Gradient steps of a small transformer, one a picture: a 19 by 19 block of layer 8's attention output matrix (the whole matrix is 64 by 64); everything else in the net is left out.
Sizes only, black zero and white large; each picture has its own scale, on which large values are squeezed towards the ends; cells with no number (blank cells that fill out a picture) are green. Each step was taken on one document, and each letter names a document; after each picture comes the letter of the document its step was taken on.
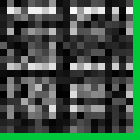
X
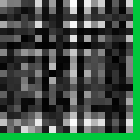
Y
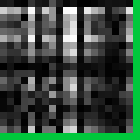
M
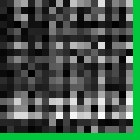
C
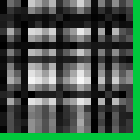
X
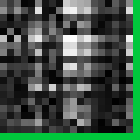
M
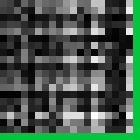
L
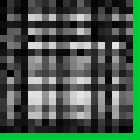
X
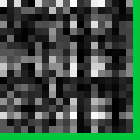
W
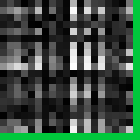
Y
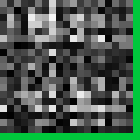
X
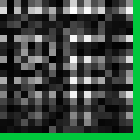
Y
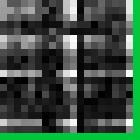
M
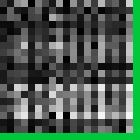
C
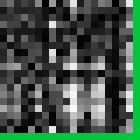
W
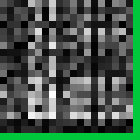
X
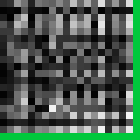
C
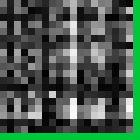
W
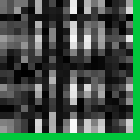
Y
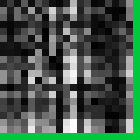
M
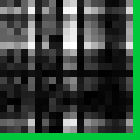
M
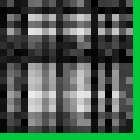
X
